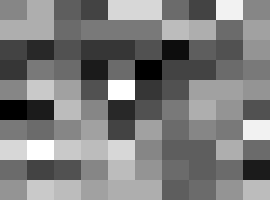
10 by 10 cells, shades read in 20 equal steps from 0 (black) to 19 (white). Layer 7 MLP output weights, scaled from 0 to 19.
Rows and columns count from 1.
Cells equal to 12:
7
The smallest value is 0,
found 2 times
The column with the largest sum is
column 5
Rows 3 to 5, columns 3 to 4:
6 4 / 8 2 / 12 6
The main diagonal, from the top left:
10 13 6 2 19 6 8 7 8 14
